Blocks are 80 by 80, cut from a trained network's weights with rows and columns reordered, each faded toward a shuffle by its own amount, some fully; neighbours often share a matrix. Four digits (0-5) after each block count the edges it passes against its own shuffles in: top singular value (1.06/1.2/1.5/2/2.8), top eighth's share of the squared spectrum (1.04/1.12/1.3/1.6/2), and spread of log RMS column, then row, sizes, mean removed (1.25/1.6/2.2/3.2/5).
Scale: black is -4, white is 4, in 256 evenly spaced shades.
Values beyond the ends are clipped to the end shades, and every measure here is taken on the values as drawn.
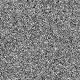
0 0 0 0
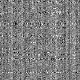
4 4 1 3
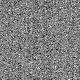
1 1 0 0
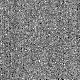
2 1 0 1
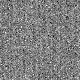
2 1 0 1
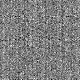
3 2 0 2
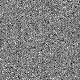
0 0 0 0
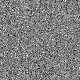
0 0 0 0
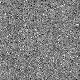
0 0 0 0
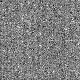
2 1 0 0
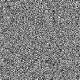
3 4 1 2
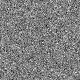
0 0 0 0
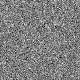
1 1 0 0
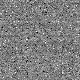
1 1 0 0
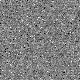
1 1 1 0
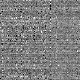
3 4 3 2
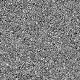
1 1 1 0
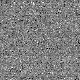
1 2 1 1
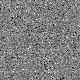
1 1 0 0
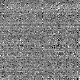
3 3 3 1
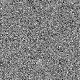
2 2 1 1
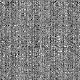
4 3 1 3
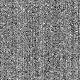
3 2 0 2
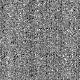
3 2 0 2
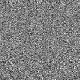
3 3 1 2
